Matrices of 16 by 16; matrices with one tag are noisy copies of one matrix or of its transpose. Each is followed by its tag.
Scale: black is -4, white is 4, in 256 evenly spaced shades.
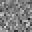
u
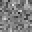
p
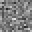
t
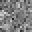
p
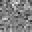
p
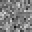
p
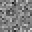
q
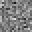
t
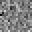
q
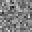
q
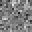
p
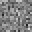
t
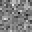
p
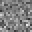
u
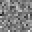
q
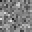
p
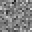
q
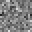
q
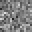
p
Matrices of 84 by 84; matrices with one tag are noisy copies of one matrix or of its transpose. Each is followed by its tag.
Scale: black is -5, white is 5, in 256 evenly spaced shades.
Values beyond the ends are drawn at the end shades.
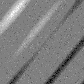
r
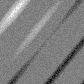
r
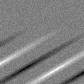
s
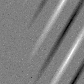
s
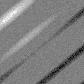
r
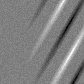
s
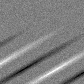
s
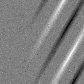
s
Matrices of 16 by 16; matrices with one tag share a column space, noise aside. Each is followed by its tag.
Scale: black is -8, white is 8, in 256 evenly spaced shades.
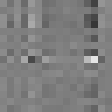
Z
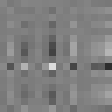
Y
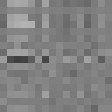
Z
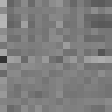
Z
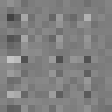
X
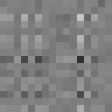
X
